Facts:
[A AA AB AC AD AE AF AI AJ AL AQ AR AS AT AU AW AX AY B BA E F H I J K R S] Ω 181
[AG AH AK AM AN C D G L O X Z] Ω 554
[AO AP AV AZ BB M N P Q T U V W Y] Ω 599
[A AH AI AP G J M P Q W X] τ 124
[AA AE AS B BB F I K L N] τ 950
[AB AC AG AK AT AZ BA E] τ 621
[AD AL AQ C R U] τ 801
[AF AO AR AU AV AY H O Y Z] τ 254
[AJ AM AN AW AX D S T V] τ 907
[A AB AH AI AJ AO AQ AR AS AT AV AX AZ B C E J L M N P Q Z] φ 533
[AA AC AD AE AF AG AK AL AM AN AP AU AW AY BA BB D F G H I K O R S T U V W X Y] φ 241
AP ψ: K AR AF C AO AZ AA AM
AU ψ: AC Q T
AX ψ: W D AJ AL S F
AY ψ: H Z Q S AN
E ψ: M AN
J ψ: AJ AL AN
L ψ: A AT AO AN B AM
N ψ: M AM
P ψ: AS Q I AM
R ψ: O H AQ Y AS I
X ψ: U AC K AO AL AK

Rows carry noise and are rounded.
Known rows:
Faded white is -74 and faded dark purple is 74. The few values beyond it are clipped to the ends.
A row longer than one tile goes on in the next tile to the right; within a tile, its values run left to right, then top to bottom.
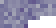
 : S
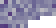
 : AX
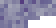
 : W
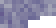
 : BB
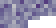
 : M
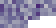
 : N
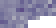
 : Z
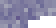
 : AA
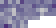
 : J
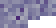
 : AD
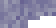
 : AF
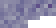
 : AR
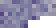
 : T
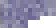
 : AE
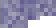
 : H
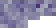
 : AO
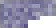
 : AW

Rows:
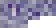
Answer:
E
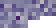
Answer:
R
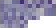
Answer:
AP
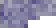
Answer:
V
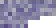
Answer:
AJ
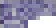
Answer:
AN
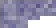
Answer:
AV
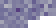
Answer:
AS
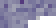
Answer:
AH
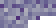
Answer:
AL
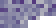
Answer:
P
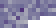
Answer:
C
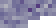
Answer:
AZ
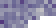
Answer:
X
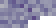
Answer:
AC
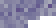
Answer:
B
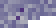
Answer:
AQ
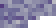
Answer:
AM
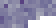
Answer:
G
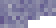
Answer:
O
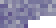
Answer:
D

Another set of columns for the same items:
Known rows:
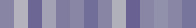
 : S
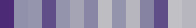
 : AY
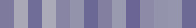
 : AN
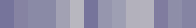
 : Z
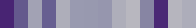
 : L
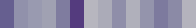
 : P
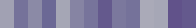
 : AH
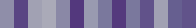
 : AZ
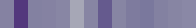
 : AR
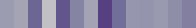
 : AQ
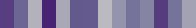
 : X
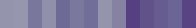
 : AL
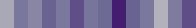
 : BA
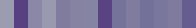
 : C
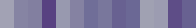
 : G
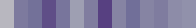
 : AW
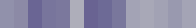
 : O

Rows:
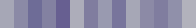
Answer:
Y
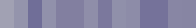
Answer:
T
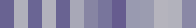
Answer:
H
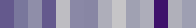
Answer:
AX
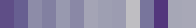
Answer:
N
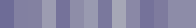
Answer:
B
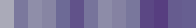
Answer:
U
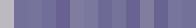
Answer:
AD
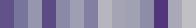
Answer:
AU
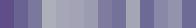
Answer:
AO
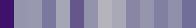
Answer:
J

